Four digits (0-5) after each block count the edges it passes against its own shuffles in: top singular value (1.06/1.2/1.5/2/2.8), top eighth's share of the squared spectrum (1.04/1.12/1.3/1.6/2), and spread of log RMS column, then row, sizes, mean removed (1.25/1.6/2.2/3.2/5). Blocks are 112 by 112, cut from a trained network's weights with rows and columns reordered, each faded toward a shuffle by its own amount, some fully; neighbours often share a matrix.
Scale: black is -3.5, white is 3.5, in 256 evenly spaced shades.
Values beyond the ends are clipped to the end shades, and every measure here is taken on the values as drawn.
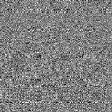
4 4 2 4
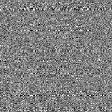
4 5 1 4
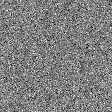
1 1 0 0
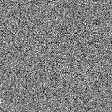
3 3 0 2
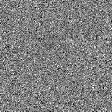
3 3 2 1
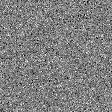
0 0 0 0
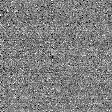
2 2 1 0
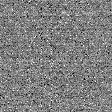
2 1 1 0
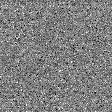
1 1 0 0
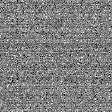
3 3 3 0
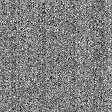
2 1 0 1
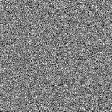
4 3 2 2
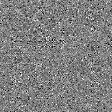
3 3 2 1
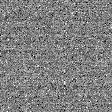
2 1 1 0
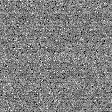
2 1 1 0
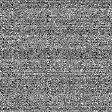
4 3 3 0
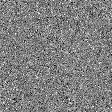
0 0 0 0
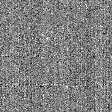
3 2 0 2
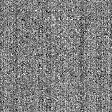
3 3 0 2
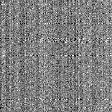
4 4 1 3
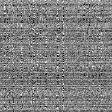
4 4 4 1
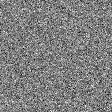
0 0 0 0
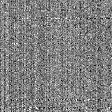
4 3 1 3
